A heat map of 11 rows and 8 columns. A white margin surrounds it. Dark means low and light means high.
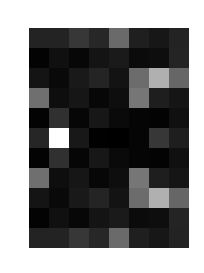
Values change most from cell to cell in the middle left. The centre is the smoothest part. No overall slope runs across the table. It is mirror symmetric from top to bottom.
